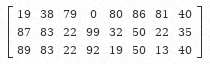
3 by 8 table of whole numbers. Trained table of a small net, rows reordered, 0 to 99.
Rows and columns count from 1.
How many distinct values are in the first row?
8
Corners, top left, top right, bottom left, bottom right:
19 40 89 40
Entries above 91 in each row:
0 1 1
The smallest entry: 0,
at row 1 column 4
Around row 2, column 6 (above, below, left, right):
86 50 32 22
